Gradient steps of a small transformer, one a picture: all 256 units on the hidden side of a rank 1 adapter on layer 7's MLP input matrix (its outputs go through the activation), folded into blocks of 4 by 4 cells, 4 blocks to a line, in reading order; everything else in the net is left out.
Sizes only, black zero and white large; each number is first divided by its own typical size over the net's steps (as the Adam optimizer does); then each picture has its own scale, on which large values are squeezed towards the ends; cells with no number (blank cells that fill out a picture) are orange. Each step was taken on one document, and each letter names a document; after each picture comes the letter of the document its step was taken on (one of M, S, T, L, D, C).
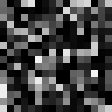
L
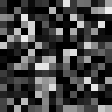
L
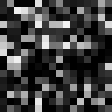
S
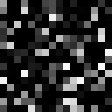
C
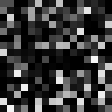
S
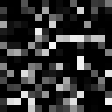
C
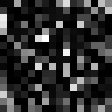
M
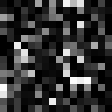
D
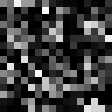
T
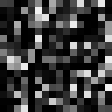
S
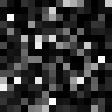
D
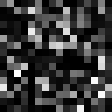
S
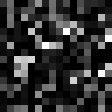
S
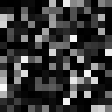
D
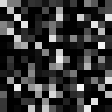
T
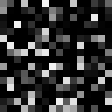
C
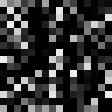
T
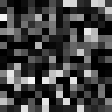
L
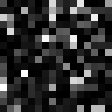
D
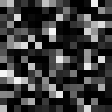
T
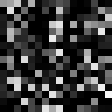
T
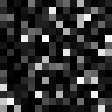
M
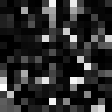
D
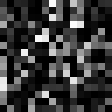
D
